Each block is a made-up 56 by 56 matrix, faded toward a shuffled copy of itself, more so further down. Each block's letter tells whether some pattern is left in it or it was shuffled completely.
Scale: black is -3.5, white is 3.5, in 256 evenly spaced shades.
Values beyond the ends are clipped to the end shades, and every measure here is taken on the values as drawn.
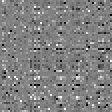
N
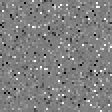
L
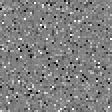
L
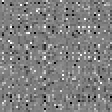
N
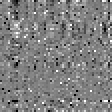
N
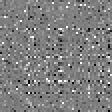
N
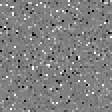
L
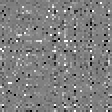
N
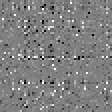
N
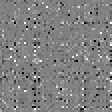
N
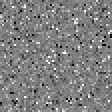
L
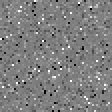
L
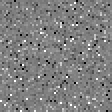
L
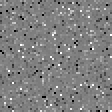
L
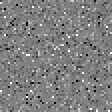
L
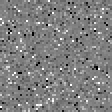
L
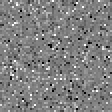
L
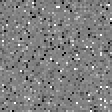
L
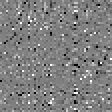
N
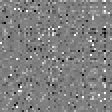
N
